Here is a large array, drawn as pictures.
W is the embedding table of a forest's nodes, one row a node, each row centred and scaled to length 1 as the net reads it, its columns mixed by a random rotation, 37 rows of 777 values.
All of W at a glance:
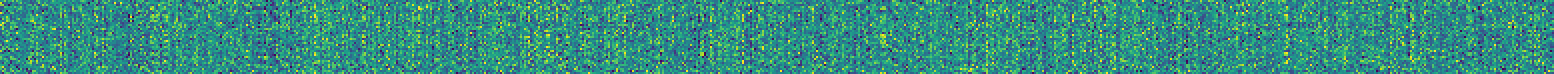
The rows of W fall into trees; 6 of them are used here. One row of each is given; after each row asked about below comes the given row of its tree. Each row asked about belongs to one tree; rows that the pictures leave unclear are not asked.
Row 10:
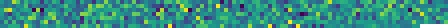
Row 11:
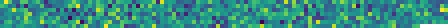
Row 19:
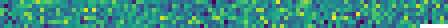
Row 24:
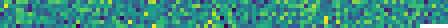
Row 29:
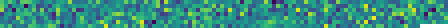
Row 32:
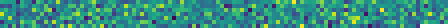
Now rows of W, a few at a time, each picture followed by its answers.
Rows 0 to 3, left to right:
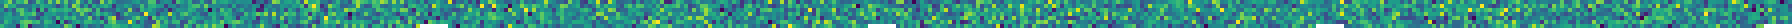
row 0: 24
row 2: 32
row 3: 10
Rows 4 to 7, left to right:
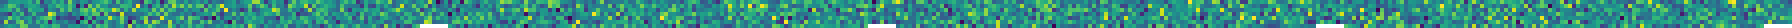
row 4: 10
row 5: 24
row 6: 32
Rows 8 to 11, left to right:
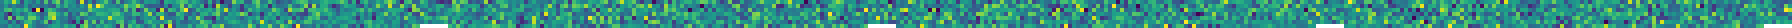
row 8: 10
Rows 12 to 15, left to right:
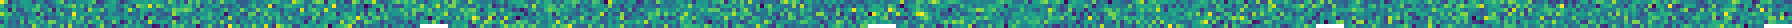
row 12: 32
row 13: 11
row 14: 19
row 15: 10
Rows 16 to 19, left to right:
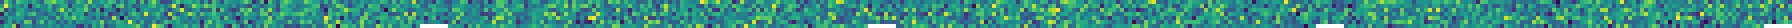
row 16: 24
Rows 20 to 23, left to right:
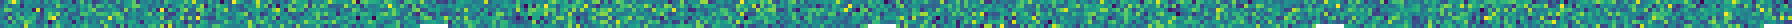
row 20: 10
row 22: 29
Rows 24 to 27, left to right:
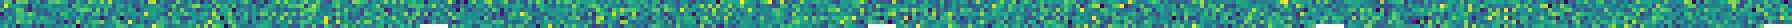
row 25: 32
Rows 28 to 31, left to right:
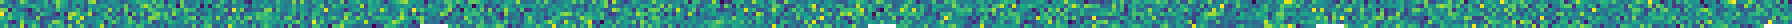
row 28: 32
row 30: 10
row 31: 10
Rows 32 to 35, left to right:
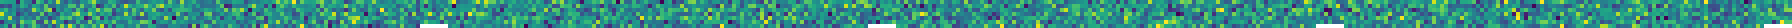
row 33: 19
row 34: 29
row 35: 11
